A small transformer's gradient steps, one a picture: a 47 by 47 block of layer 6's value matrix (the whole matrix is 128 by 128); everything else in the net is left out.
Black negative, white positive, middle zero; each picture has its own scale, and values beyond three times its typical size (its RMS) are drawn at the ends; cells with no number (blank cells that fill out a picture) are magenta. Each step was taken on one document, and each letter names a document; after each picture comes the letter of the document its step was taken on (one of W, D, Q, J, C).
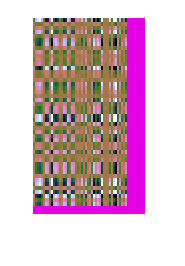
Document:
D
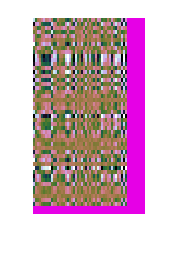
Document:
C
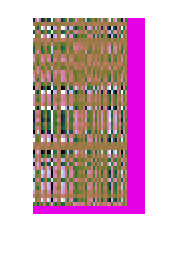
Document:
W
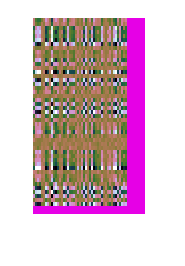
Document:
D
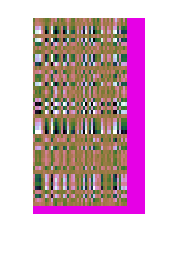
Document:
D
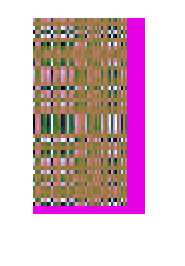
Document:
W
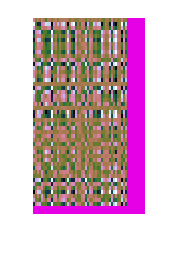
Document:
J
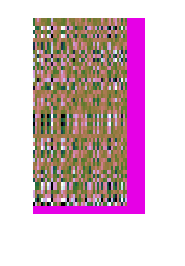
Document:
W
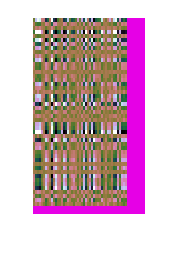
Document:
D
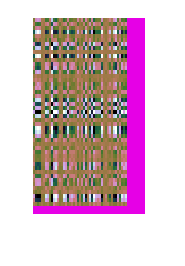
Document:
D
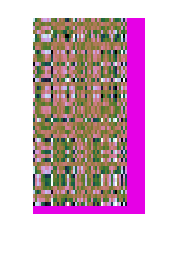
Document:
C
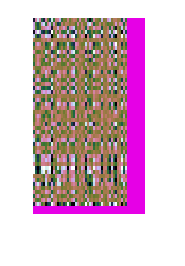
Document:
W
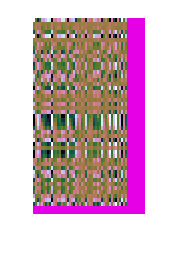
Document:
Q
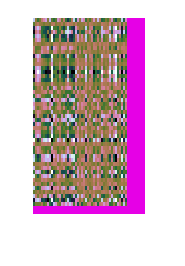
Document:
C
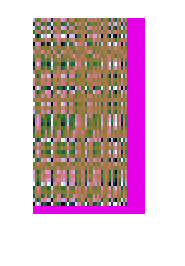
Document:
W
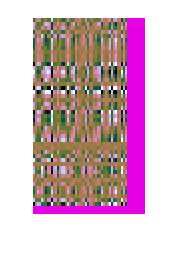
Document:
J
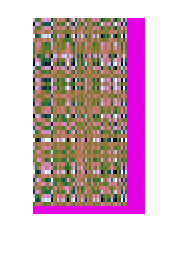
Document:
C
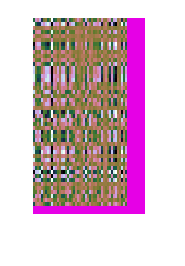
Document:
J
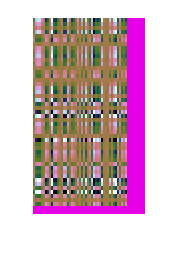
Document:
D
